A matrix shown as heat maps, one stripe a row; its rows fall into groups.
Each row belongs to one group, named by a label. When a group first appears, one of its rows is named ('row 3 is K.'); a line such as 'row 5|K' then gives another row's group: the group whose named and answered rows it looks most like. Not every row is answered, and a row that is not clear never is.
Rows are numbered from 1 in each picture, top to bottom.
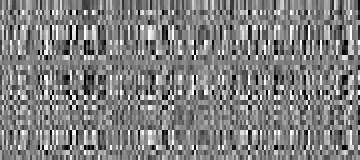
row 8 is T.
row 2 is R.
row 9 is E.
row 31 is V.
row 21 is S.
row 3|T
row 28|T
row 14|R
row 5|S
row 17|E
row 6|T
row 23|R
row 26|S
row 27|T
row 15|S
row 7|T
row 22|T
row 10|E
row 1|R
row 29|T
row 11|E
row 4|R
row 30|E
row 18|R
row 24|V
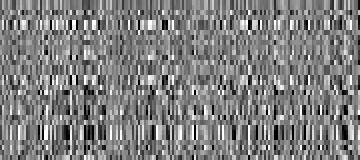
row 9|R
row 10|V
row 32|V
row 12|T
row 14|S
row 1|R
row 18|R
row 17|T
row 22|E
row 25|T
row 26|E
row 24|R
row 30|E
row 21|S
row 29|S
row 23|E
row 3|S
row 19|E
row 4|R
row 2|R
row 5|T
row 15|S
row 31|S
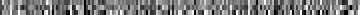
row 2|S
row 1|E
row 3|E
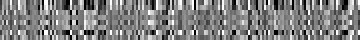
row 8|T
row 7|E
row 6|V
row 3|T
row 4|V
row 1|E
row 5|T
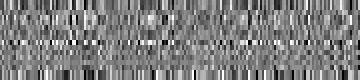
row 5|T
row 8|S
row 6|V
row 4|T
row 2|S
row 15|E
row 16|E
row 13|V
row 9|T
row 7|S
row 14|R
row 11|S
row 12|R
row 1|S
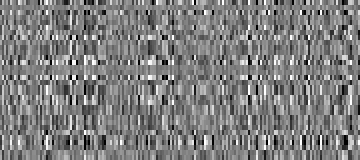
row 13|T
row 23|R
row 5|S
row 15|V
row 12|V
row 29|E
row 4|S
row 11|S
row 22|R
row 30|E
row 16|T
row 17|S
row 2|V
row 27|V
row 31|V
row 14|V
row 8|T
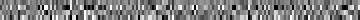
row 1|S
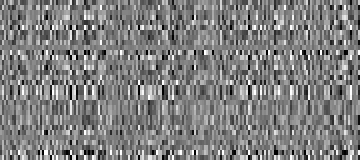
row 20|T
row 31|E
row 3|V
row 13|V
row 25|R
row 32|T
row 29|T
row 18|T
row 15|S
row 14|V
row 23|S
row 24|R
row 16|R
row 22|S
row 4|V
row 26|S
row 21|S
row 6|T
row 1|S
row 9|R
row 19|T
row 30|R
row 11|E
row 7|S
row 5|R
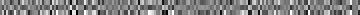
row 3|T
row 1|T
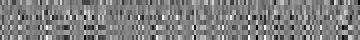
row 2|V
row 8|E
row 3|V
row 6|E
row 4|S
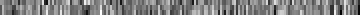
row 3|R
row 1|V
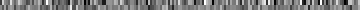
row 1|E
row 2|S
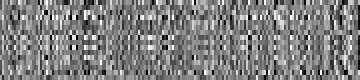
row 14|R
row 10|T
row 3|V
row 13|R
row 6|R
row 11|R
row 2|R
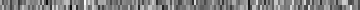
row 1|V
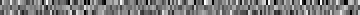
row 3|S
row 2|V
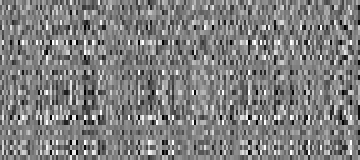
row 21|S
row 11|V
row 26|V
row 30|E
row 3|T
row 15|S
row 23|R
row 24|T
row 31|T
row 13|R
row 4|V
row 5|R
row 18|S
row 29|T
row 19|E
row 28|V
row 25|E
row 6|E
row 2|R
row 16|R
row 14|V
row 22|R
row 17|S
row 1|S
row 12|E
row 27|R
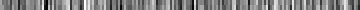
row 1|V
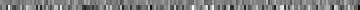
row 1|V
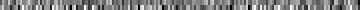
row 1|R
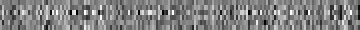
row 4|R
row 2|R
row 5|V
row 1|V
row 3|T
